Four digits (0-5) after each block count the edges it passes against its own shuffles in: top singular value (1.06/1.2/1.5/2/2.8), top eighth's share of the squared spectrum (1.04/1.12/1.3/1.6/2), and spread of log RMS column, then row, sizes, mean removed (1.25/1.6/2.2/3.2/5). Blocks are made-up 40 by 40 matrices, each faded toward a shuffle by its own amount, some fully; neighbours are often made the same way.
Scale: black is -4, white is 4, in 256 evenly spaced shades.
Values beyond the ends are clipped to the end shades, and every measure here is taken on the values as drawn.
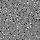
1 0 0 0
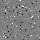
2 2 0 0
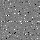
2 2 0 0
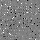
2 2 0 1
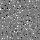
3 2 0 0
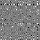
4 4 2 2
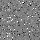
1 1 0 0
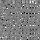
4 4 1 2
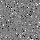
1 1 0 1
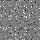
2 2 0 0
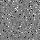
2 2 0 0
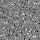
0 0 0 0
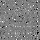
3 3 0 1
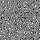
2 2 0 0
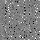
3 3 1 0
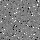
0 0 0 0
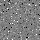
0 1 0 0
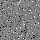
0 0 0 0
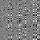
4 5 3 2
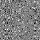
3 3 2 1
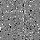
2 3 1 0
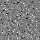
2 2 0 0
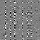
4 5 3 2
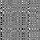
4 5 3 2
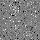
2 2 1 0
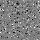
2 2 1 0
